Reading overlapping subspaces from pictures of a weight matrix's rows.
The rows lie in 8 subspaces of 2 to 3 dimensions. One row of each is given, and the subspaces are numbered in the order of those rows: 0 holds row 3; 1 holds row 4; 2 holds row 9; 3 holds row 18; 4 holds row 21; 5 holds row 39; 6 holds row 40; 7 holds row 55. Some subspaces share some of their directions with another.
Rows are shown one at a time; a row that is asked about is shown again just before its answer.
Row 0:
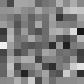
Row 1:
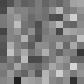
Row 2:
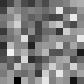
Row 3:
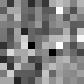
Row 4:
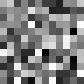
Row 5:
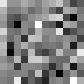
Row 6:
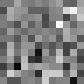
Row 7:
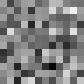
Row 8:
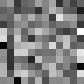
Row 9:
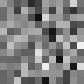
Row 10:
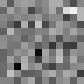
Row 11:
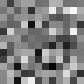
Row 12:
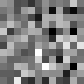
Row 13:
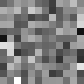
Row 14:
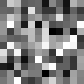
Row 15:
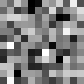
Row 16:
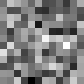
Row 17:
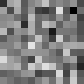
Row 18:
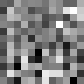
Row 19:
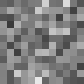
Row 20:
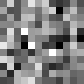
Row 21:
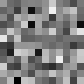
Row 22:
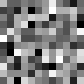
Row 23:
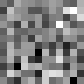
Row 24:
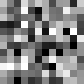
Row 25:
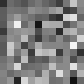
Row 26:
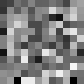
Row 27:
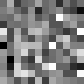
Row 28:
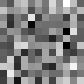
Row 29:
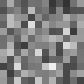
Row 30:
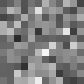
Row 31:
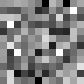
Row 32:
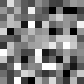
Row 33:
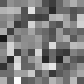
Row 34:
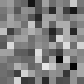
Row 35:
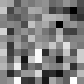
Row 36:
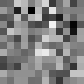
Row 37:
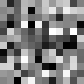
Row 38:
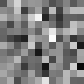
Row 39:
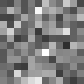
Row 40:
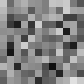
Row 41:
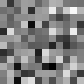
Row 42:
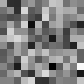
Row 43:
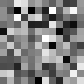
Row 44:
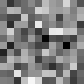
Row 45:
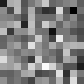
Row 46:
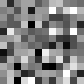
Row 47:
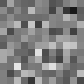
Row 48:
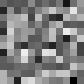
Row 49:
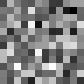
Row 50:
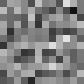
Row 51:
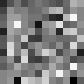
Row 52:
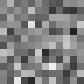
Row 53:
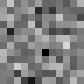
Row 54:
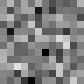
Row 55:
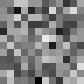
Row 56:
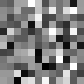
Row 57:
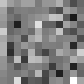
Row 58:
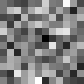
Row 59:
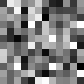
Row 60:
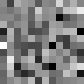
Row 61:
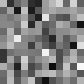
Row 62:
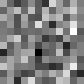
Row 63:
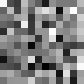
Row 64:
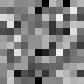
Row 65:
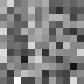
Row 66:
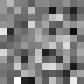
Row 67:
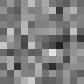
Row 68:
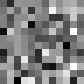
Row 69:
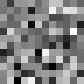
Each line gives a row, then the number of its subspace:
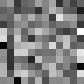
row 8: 4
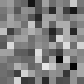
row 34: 2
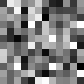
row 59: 2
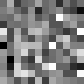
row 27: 4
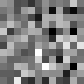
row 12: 2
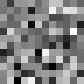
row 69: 1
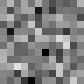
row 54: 5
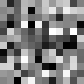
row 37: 5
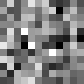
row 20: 0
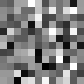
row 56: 2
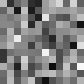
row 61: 2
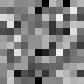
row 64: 7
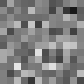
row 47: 3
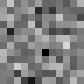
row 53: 5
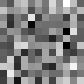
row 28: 6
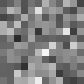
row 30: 5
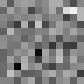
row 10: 3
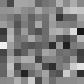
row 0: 4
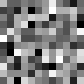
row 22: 4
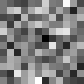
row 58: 7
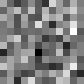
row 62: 7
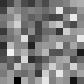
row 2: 0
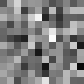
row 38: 2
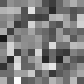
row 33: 4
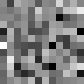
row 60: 4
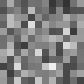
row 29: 6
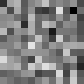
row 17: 1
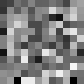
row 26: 6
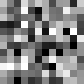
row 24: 5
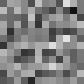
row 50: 6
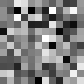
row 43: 7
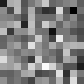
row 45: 1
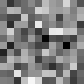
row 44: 7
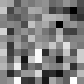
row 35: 3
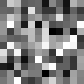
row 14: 5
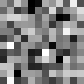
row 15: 2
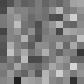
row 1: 0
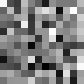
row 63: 1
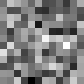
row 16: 7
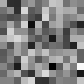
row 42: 2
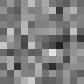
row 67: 0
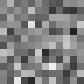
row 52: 1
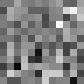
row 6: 3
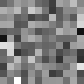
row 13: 4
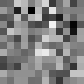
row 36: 7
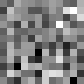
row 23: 3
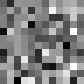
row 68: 6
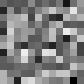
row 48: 6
